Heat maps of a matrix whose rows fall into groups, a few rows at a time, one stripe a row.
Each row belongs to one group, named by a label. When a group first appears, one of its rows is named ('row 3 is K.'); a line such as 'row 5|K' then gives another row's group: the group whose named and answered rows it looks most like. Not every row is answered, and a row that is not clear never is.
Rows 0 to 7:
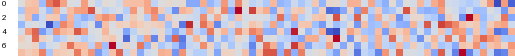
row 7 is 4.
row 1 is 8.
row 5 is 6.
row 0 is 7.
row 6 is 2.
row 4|8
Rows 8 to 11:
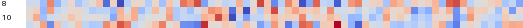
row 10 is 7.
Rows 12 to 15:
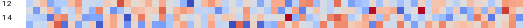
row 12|2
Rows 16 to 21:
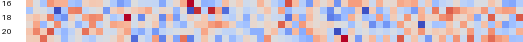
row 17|2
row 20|4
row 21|6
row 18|4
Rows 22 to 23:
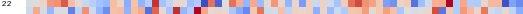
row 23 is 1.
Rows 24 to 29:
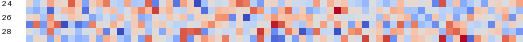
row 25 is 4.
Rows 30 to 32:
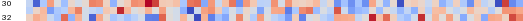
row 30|8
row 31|2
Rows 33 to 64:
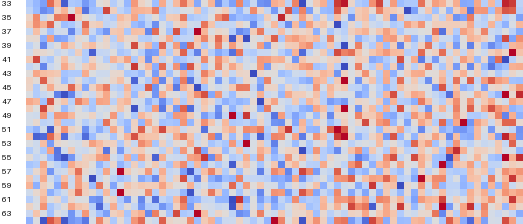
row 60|2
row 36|4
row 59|8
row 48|6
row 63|1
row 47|4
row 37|1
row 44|6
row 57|2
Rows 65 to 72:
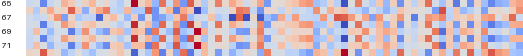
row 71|1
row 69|1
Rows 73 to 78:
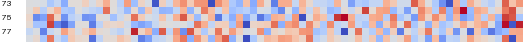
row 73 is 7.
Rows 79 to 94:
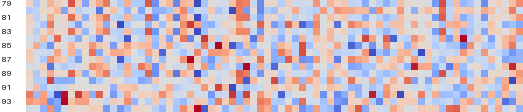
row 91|7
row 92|8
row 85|7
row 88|7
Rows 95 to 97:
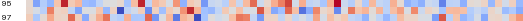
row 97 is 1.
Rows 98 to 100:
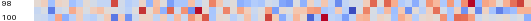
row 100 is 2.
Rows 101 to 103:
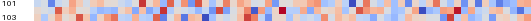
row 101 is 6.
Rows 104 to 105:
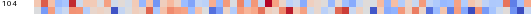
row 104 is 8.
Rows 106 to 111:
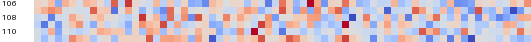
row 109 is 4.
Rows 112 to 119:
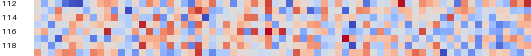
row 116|8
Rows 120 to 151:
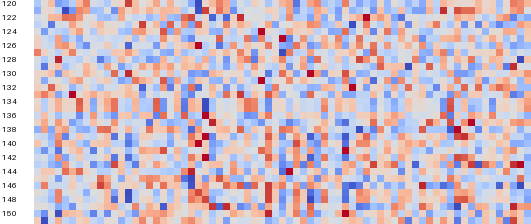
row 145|7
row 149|7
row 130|2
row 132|6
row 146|8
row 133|8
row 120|2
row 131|4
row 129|8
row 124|4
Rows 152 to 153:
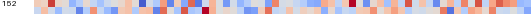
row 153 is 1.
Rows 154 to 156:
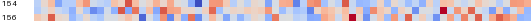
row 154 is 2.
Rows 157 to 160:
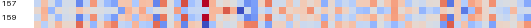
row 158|7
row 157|1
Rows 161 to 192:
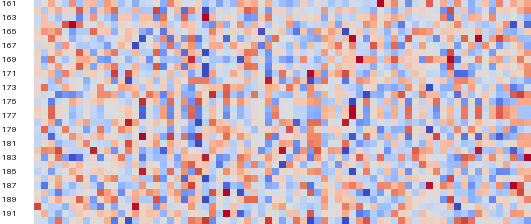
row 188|7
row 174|7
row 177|6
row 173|8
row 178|2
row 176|6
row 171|2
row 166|6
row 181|2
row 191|7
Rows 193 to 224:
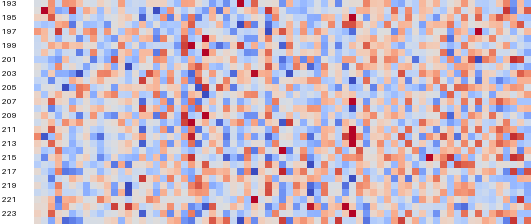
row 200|1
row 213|6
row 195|6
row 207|6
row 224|7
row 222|2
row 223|6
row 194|8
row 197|4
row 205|2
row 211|6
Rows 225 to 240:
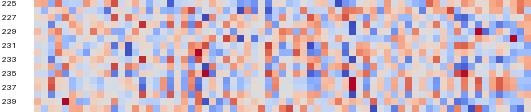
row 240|4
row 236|6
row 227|2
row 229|4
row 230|7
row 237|6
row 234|2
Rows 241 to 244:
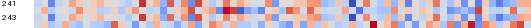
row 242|7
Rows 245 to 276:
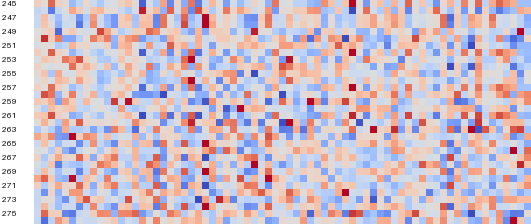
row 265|1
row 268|7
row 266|7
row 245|6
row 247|1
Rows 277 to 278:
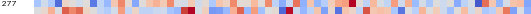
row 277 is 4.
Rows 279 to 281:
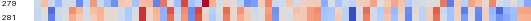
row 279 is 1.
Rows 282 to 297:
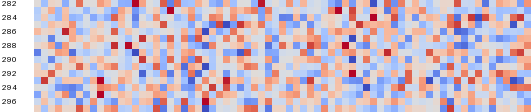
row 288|2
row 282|4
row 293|8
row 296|1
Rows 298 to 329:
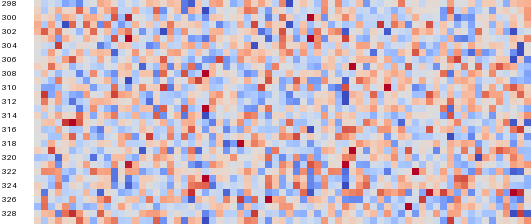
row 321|2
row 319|6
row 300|2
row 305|4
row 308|1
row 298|7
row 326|8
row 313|1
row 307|6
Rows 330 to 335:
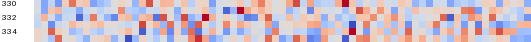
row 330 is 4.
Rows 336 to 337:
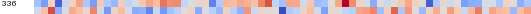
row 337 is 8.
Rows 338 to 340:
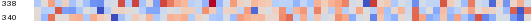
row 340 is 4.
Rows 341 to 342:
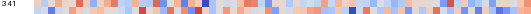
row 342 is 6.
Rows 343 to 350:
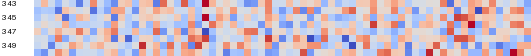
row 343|1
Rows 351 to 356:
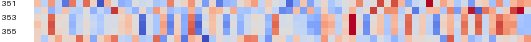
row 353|6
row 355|6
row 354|6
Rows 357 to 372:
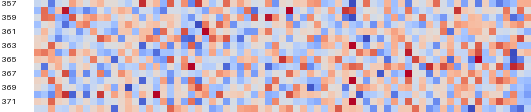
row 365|4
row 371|6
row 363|6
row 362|7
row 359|8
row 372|4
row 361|1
